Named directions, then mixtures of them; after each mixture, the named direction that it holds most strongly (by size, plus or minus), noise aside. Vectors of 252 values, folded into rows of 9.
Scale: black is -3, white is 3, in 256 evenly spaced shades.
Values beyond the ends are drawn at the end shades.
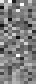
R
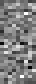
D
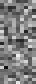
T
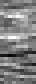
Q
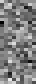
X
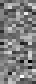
D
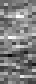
Q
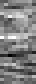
Q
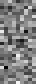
T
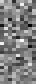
R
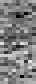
D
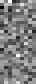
R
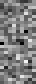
T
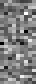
T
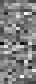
D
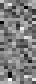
X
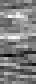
Q
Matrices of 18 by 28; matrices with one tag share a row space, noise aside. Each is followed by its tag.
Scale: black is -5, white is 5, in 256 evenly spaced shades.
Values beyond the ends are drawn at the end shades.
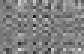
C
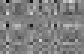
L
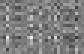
L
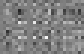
C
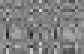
L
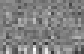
C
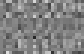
C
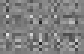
L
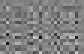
L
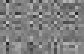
L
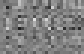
C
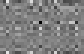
L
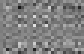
C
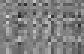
C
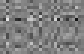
L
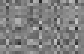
L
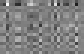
L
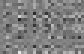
C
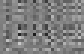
C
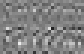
C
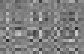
L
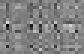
L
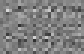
C
